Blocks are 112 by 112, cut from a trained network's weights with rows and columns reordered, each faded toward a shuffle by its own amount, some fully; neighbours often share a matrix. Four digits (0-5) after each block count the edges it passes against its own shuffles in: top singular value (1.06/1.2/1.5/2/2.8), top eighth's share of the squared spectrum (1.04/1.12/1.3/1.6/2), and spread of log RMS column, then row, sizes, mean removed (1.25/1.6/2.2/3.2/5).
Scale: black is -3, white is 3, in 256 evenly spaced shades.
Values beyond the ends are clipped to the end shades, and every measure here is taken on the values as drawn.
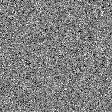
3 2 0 0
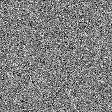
2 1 0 0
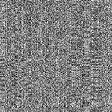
4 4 2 2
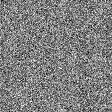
1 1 0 0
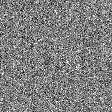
2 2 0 0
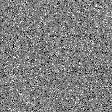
3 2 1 0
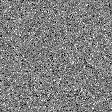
1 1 0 0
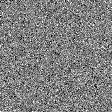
1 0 0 0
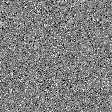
1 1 0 0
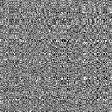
5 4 3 3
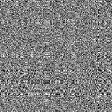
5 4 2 3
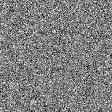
3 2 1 1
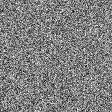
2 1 0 0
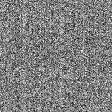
3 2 0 0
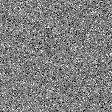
1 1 0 0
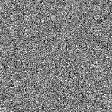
4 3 1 1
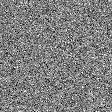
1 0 0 0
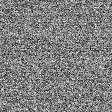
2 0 0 0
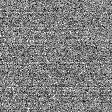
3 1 0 0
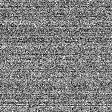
4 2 0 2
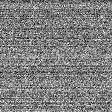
4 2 0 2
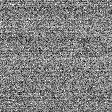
3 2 0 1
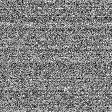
3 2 0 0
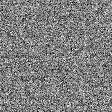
1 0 0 0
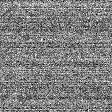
4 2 1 1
